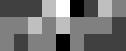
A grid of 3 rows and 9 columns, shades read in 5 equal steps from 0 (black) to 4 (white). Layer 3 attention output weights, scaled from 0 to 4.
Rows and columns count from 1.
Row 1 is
1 1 1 3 4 0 1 3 2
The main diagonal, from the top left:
1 2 2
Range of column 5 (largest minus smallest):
4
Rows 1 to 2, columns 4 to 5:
3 4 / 2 3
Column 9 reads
2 1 1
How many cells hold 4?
1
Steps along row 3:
down up same down up down same same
